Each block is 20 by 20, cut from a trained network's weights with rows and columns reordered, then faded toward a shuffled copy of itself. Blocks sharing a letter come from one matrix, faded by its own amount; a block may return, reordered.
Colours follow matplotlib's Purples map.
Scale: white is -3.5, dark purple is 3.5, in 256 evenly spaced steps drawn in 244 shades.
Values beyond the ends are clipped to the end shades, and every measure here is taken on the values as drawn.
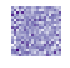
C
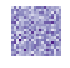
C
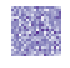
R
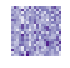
C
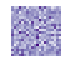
C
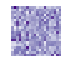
C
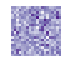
C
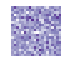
R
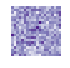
C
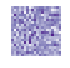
C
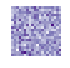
R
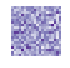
C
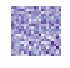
C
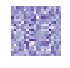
C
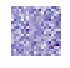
C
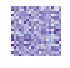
C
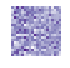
C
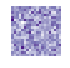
R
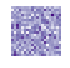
R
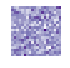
R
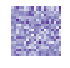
C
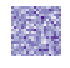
R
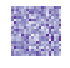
C
